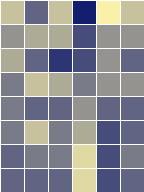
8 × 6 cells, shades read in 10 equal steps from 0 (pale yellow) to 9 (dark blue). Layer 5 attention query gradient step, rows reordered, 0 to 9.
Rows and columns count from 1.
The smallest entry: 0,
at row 1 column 5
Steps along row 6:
down up down up down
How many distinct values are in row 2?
3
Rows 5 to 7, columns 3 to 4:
6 4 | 5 3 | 5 1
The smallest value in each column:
2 2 2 1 0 2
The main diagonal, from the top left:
2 3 8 5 6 6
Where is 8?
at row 3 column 3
